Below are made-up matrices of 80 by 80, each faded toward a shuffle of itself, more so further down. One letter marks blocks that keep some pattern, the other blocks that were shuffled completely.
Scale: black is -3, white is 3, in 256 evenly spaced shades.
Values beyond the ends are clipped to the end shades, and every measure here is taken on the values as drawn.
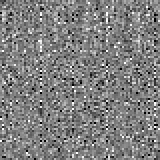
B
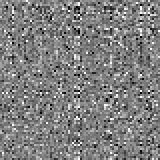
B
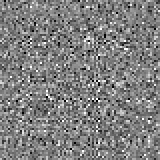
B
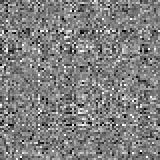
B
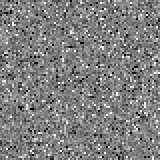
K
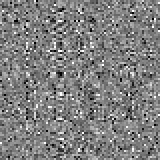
B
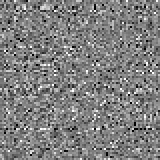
B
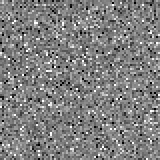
K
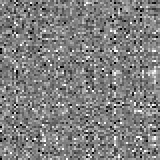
B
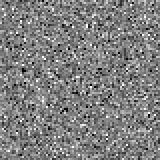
K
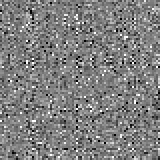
B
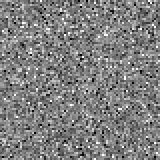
K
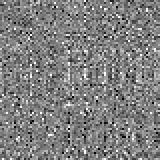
B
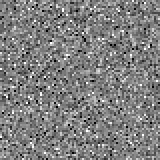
K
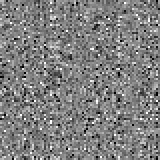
B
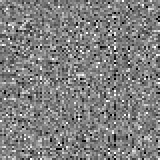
B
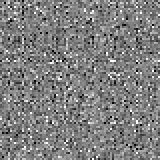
B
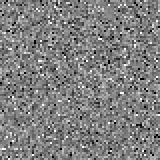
K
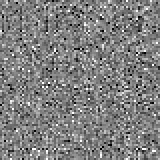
B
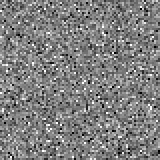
K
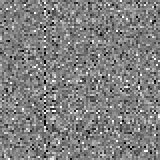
B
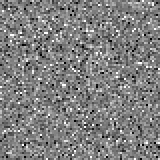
K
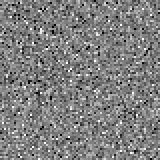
K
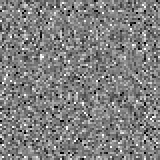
B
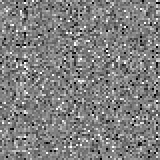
B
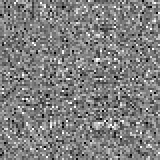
B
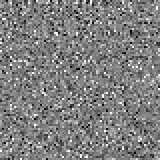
B
